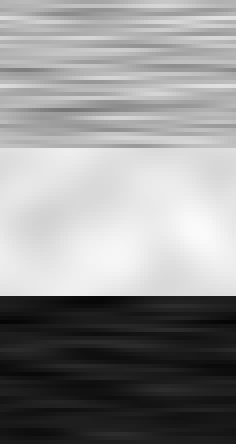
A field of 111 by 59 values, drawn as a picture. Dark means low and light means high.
The table splits into 3 rows of 1 panel. Panel 1,1: high, streaked across. Panel 2,1: very high, smooth, faint in contrast. Panel 3,1: very low, streaked across, faint in contrast.
